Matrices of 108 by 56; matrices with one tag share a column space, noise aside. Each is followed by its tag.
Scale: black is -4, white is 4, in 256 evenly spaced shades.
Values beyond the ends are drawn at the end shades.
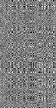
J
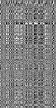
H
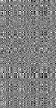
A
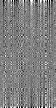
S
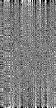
S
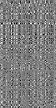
H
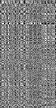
H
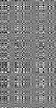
J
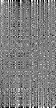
S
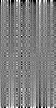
S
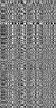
H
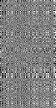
A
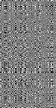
J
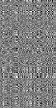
A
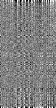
S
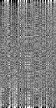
S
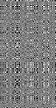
J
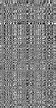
H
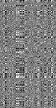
A
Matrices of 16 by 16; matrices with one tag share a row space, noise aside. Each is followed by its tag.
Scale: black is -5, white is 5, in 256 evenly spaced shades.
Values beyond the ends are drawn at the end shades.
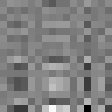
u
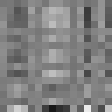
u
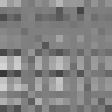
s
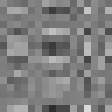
u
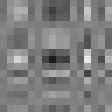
u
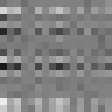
s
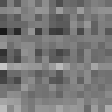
s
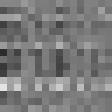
s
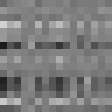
s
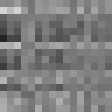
s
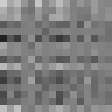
s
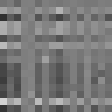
s
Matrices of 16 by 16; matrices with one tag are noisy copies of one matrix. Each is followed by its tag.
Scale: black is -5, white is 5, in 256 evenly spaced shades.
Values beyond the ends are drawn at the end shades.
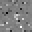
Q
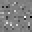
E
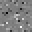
Q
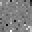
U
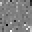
U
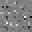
E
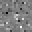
Q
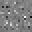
E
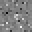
Q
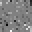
U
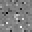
Q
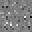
E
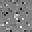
Q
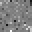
U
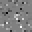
Q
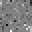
U
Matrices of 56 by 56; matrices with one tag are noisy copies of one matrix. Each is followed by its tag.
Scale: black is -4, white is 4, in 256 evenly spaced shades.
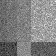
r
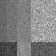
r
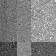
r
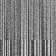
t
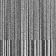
t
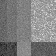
r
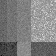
r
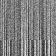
t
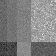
r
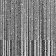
t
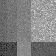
r
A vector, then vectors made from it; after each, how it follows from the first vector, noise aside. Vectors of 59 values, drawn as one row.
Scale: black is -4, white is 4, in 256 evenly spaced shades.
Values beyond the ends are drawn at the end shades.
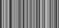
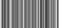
negated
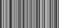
copied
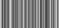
negated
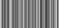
negated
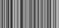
wrapped around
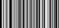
scaled up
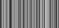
copied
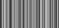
copied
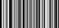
scaled up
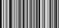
scaled up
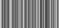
negated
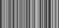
wrapped around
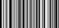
scaled up
